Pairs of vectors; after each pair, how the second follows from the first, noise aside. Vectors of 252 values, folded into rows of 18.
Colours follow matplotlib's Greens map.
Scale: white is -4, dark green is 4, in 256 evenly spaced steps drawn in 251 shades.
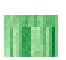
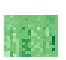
partly zeroed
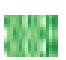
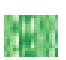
wrapped around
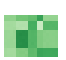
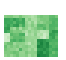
wrapped around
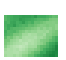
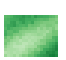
copied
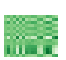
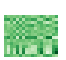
negated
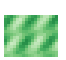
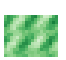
copied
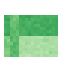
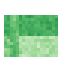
copied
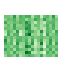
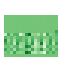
partly zeroed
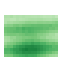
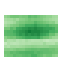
wrapped around
